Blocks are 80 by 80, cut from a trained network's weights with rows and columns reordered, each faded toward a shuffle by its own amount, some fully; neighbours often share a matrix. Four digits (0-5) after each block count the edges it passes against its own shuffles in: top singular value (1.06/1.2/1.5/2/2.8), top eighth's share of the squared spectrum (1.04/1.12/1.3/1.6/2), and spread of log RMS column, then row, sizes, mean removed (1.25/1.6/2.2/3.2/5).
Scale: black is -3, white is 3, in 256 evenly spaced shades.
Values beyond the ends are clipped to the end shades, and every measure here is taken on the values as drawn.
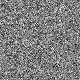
1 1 0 0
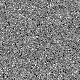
0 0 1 0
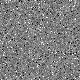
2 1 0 0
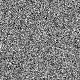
0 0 0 0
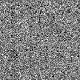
3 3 1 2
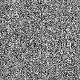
2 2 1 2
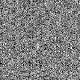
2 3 1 2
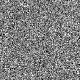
2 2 1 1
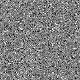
3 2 1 1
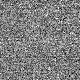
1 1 0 0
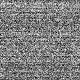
3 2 0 1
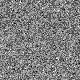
0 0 0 0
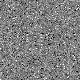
2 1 0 0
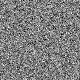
1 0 0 0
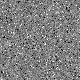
0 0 0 0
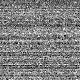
4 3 1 2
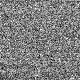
1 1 0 0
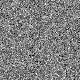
0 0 0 0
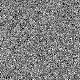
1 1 0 1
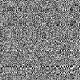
4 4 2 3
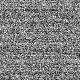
3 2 0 0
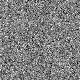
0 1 0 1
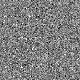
3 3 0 2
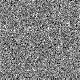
2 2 0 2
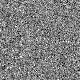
1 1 0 1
